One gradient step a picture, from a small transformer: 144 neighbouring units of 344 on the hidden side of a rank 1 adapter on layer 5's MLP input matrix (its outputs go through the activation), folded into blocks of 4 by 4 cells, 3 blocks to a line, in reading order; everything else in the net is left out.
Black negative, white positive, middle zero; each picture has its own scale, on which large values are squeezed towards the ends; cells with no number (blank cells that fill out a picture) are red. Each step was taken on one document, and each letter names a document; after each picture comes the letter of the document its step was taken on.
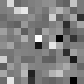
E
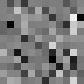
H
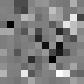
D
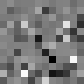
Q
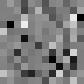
H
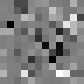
D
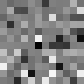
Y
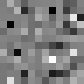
H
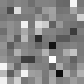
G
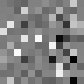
E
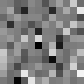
Y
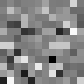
Q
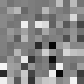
G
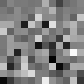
G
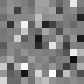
G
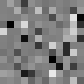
H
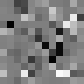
D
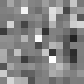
E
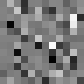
H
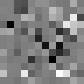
D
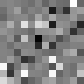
G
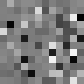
H
